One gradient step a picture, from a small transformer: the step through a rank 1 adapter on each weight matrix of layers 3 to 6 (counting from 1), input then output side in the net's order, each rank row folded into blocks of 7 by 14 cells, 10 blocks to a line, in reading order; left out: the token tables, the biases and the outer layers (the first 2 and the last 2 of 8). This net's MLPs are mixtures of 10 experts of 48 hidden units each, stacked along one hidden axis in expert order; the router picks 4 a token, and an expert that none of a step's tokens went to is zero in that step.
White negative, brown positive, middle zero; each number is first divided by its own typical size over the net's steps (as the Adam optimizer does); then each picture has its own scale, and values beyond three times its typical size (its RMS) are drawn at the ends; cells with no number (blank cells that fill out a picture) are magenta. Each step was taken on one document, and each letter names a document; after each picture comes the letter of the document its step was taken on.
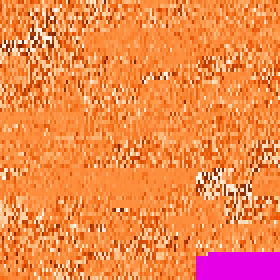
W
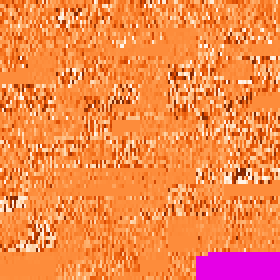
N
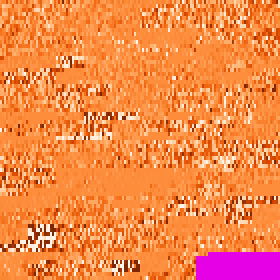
W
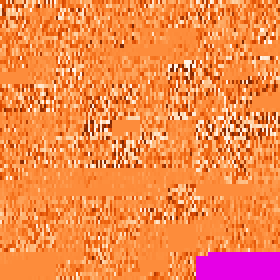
N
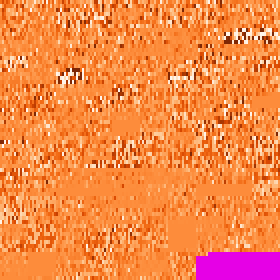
N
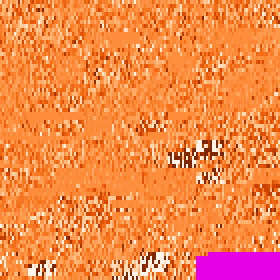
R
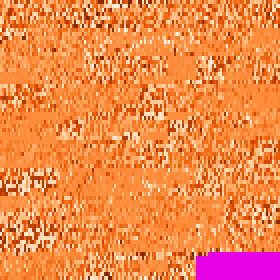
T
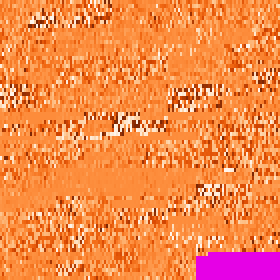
W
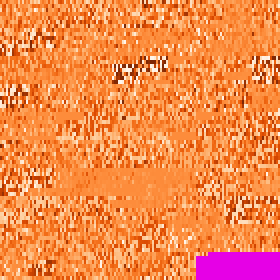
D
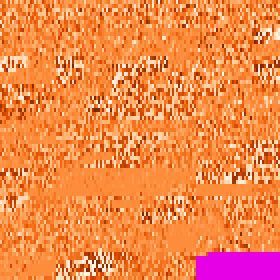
D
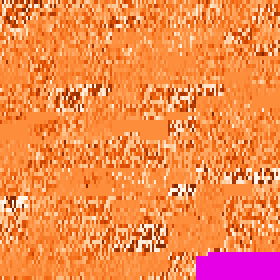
T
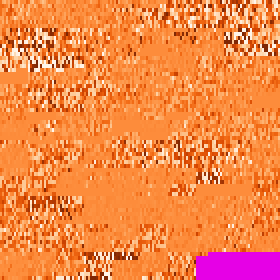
T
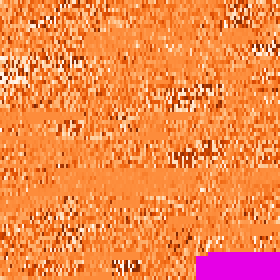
R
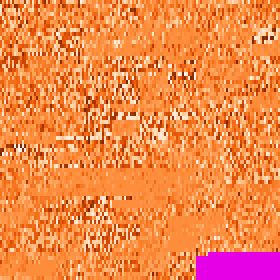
D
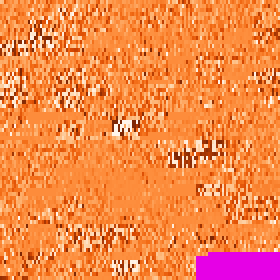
R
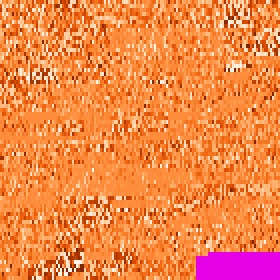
R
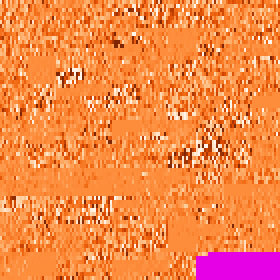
N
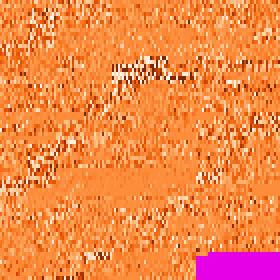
W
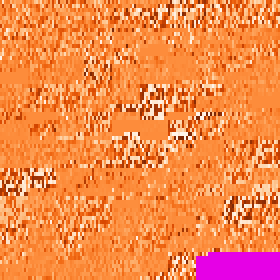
T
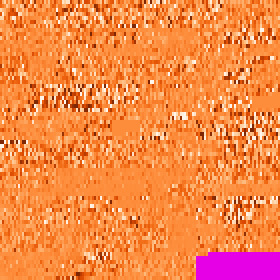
N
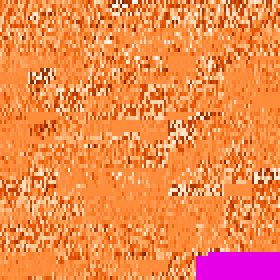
T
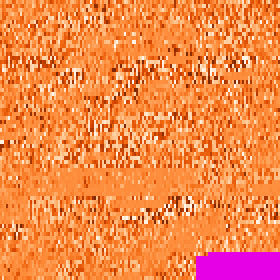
D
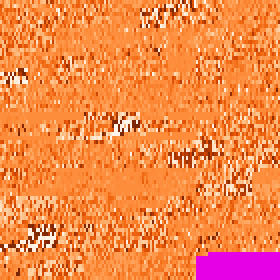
R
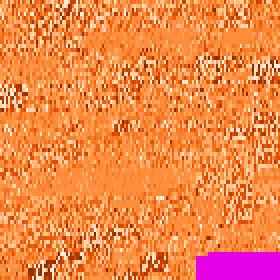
R
